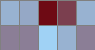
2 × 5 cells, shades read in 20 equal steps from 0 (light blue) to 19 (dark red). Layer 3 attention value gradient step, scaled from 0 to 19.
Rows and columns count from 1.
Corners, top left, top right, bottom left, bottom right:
3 3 8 8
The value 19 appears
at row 1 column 3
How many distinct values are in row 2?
3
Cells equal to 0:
1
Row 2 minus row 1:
5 4 -19 -11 5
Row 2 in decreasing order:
8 8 8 3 0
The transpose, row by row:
3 8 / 4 8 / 19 0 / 14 3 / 3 8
